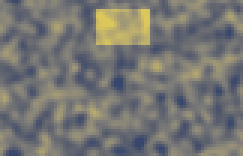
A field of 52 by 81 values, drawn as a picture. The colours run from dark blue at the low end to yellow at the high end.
The field is mottled with small blotches. In the top middle lies a patch that is higher than the rest. The ninth with the highest average is the top middle.
